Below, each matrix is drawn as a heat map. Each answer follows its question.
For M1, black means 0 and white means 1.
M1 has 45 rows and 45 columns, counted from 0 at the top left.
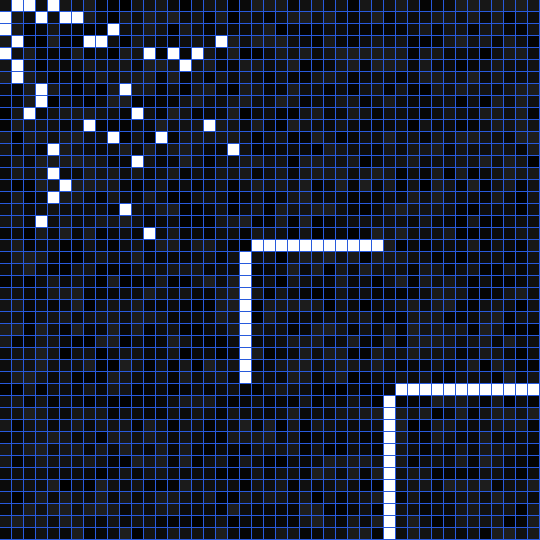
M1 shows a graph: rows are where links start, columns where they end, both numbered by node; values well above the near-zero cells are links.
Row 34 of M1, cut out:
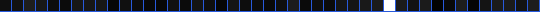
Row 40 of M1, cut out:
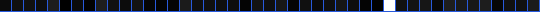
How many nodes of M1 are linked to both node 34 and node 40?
1
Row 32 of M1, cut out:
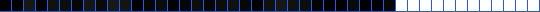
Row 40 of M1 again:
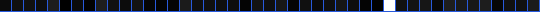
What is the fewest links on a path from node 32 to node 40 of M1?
1
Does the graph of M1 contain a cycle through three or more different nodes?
no
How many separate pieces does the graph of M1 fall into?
3
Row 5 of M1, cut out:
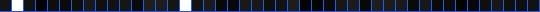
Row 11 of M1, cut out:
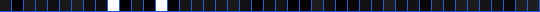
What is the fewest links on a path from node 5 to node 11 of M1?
5
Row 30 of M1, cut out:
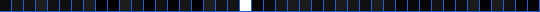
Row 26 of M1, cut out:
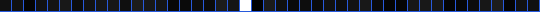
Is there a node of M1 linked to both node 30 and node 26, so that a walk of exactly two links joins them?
yes
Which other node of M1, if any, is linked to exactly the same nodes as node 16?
node 14
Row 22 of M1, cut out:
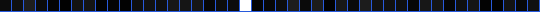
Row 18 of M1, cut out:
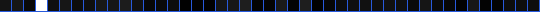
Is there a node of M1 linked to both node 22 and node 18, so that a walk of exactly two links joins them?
no
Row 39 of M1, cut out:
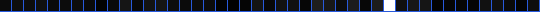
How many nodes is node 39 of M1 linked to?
1
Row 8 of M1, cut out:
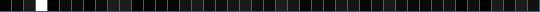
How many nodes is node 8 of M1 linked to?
1
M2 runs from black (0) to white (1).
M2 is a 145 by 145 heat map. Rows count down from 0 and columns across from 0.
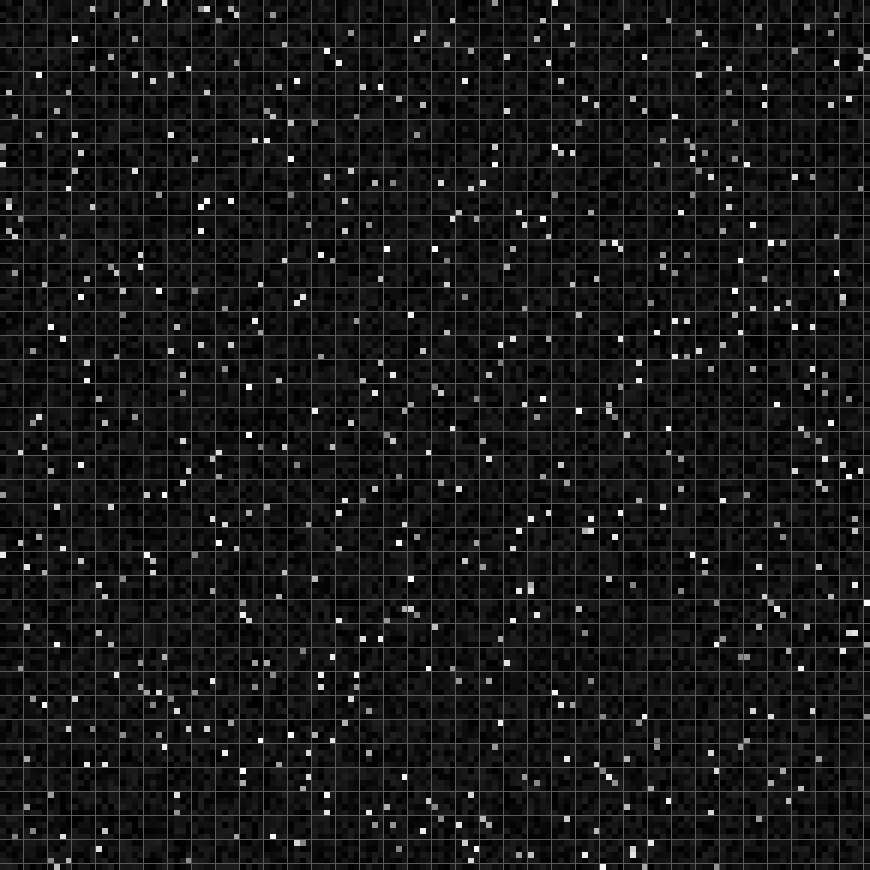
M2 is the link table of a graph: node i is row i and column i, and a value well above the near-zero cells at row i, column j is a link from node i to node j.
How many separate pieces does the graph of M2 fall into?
2
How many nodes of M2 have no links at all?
1
